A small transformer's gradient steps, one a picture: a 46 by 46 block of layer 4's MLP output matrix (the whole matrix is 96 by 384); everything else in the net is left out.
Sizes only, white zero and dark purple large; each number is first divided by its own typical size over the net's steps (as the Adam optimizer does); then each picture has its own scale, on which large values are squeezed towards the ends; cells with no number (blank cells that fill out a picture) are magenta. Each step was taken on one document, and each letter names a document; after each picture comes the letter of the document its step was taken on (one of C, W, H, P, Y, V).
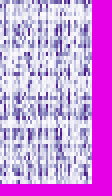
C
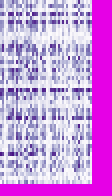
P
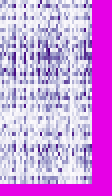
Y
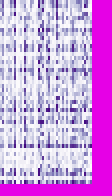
Y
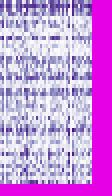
P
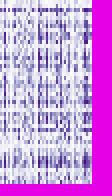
C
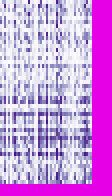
C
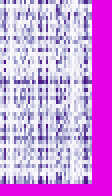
C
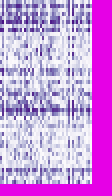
P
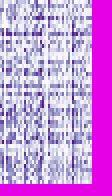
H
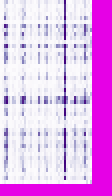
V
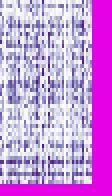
H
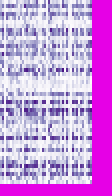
P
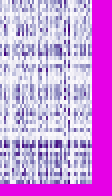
C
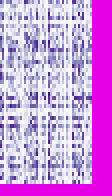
H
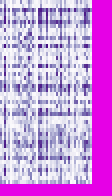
C
